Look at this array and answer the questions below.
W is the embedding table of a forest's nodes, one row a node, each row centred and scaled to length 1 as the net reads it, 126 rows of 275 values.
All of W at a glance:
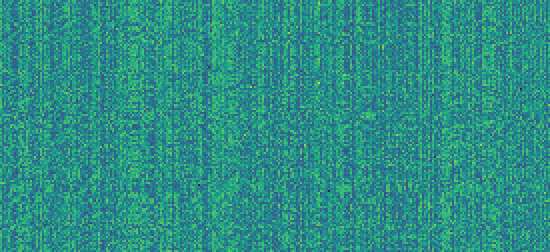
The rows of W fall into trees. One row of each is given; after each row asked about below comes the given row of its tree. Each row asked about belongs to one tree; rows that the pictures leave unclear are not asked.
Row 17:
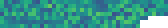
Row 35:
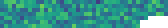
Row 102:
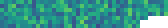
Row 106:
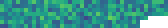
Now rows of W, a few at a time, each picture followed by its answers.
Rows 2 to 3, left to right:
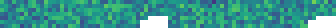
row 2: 106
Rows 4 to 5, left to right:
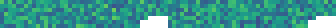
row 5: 102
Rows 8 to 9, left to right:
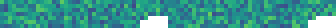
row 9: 102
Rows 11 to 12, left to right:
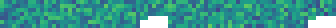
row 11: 106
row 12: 106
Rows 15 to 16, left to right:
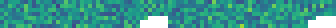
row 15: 102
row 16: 106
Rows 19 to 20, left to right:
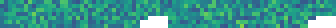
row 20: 35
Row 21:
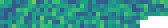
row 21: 106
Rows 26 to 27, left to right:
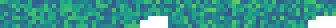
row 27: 102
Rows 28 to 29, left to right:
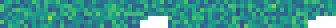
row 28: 106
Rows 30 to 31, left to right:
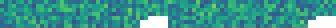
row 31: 102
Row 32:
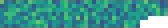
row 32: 102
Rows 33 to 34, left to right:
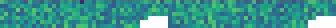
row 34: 102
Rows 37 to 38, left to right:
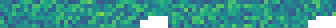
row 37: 17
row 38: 102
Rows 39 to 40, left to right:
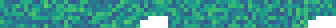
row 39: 17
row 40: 102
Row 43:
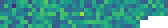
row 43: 35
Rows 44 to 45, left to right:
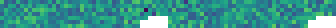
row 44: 102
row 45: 17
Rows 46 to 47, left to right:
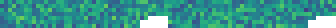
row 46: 102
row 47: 106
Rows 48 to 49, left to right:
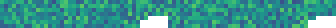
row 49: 102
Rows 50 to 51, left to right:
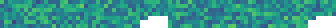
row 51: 17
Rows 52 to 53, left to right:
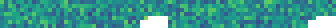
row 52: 102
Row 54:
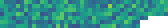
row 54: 17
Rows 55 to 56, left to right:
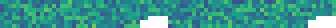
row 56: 106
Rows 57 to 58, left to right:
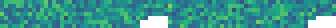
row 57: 35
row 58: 106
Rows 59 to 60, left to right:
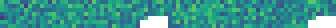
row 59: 106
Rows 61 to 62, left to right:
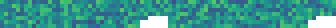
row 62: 17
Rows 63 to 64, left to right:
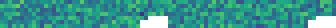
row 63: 17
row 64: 106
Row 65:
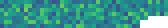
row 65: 102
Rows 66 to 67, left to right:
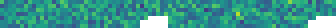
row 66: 102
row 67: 17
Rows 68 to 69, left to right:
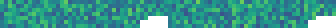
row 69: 102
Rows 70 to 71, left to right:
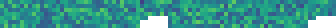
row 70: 17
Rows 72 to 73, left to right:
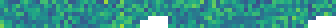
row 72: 17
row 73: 35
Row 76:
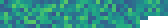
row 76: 102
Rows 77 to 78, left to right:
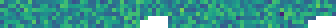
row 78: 35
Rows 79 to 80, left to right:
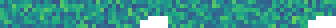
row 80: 17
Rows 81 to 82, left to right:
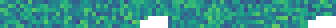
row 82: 35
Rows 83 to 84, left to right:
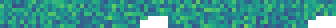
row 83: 106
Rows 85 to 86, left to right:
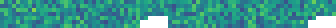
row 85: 102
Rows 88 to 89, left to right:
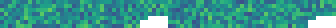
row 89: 106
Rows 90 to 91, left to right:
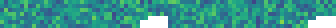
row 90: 17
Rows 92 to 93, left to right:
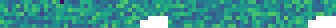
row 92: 17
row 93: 17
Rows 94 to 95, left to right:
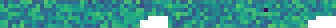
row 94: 17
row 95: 17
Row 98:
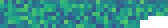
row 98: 102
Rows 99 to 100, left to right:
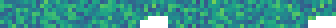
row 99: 106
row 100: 106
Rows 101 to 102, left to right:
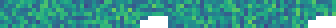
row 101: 35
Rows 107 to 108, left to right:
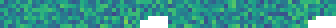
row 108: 102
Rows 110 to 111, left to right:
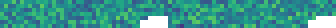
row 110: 35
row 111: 102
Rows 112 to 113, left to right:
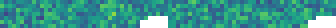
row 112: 106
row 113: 17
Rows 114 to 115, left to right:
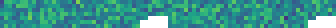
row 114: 35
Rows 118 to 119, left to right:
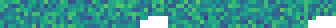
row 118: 106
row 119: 102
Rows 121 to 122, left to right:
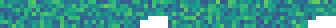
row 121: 106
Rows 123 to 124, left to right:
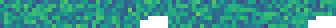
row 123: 102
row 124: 17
